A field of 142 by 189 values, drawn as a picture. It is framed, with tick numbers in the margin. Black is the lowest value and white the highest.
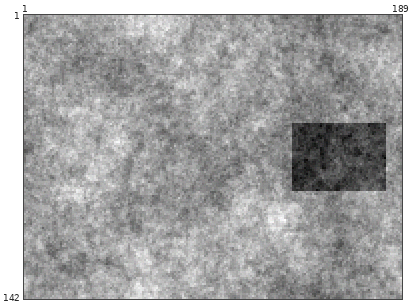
Most values sit high, with a long tail of low ones. In the middle right lies a patch that is lower than the rest. On average the colour sits 60% of the way up the scale. The ninth with the lowest average is the middle right.
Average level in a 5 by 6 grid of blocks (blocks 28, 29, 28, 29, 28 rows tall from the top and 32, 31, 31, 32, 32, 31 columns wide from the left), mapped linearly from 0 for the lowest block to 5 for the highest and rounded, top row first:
4 4 5 4 3 4
4 4 4 4 3 3
4 5 3 3 0 1
4 4 4 5 4 4
4 5 5 4 3 4
